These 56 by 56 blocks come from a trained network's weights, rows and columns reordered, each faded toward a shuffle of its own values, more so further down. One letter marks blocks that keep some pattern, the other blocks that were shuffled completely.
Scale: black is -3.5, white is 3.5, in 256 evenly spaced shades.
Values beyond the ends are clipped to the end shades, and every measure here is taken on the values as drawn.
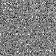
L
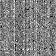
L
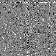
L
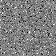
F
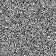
F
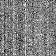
L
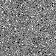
F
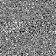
L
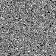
F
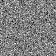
F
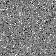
F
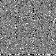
L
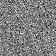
F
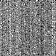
L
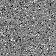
F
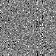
L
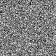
F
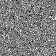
F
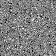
F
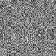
L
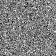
F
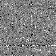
L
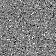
F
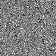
F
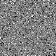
L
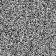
F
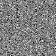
L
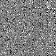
L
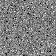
F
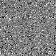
L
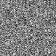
L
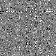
L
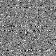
L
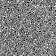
F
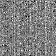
L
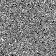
F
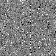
L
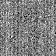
L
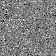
F
